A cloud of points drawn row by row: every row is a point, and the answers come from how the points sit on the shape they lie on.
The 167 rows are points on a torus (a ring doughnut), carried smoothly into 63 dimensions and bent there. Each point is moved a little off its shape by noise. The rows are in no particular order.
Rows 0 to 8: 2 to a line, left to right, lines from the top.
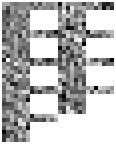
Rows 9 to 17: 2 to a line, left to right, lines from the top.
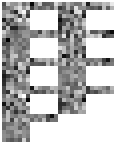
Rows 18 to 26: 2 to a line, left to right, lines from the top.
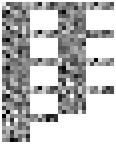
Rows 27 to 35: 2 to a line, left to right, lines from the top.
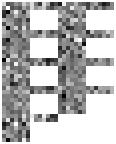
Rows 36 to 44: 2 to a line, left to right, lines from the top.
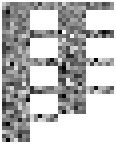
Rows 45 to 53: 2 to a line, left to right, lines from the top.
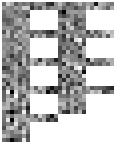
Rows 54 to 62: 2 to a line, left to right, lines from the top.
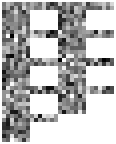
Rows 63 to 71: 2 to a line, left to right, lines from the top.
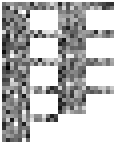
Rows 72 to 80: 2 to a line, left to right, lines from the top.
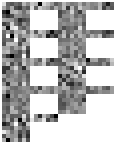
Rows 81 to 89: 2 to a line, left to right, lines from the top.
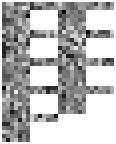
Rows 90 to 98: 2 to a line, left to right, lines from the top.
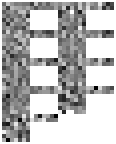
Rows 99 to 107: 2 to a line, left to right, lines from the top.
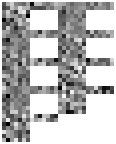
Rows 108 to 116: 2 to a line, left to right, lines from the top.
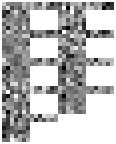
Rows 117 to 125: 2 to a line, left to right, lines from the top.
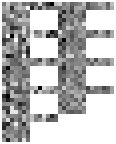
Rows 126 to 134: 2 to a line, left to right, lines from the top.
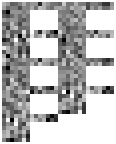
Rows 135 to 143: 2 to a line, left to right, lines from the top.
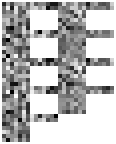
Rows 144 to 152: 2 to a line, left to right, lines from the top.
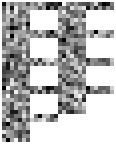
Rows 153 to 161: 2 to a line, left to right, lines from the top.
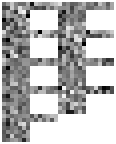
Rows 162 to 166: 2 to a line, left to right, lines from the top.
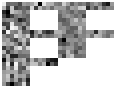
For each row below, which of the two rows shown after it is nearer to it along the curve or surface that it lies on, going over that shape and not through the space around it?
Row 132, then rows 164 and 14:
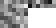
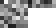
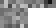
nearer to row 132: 14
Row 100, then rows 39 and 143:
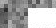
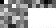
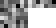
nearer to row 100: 143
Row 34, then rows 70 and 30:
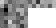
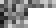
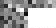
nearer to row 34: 30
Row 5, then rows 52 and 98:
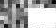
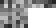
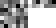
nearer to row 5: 52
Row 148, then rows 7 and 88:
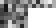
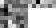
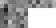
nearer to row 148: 7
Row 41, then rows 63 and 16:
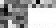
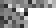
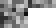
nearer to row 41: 63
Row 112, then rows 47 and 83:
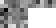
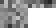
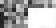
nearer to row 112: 83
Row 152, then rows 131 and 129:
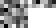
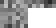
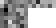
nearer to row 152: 129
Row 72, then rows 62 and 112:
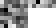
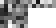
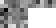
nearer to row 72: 62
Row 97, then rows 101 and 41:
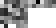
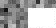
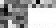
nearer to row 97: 41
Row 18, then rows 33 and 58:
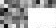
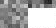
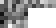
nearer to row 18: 58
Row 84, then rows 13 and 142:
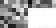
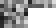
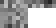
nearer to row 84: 142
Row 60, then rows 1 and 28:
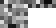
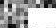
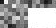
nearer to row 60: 1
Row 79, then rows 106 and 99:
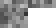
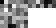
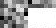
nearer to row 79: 99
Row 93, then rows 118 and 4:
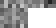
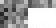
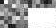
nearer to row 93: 4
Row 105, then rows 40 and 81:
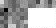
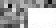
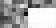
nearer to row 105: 81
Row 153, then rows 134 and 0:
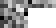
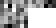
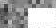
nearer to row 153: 0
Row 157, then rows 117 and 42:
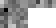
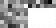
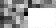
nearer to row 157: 42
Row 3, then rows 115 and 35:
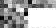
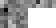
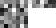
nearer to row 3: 115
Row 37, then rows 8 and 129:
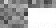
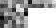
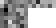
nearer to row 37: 129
